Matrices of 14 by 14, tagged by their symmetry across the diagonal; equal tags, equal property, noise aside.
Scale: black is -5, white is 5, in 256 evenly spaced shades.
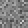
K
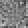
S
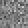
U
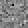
U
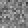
U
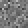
K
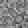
K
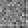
S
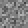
S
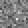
U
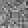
S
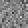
U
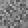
K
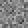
K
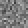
U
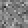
S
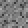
K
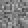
S
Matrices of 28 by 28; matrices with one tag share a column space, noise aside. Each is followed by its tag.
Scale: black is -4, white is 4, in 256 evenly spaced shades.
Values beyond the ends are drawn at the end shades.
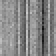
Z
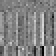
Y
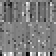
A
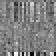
A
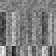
Y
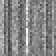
Z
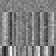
Y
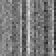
Z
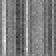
Z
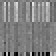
A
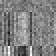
Y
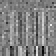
Y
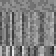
Y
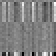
A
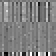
A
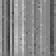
Z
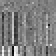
Y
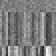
Y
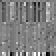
A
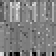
A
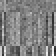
Y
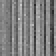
Z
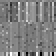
A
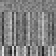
Y
